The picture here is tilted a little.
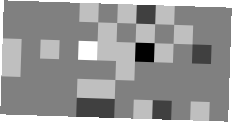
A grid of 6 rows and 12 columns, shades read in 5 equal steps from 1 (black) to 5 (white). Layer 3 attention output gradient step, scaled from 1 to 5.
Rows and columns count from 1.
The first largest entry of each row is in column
5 6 5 1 5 8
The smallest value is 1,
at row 3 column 8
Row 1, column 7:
4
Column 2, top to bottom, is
3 3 3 3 3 3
